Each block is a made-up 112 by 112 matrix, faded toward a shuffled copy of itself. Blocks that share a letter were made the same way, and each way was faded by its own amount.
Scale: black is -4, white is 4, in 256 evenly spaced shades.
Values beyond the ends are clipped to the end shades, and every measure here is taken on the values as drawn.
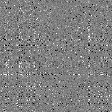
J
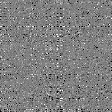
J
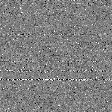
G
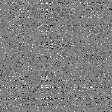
J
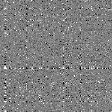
J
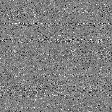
G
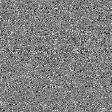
G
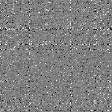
J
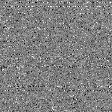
G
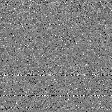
G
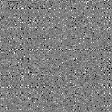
J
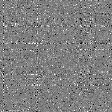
J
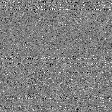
G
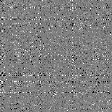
J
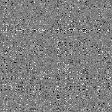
J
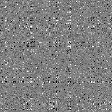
J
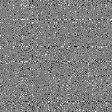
J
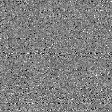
G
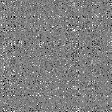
J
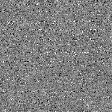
G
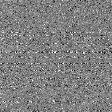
G
